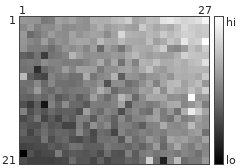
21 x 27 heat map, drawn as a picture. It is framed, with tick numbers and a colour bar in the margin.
No row or column stands out. The ninth with the highest average is the top right. There is an overall slope up to the top right. The bottom left is the ninth with the lowest average. The halves do not mirror each other. No regular stripes run through it.
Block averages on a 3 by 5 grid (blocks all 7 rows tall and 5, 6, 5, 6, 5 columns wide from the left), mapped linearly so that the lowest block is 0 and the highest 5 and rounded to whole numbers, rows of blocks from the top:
2 3 3 4 5
1 2 2 3 4
0 1 1 2 3
